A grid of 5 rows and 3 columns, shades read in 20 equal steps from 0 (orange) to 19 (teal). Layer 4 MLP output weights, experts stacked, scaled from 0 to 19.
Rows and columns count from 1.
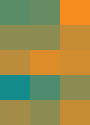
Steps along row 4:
down down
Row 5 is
7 9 4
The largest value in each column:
19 14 9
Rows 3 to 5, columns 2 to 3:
2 3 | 14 9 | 9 4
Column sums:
53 46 20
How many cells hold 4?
2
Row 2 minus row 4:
-10 -5 -5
